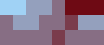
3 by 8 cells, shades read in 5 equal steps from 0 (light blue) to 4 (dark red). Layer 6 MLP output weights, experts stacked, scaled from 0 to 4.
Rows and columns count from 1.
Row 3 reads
2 2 2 2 3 2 2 2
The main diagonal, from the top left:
0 1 2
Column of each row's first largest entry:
6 6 5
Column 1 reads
0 2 2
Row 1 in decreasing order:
4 4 4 2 1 1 0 0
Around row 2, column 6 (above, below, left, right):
4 2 2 1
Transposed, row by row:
0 2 2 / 0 1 2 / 1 1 2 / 1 2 2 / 2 2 3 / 4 3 2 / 4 1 2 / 4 1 2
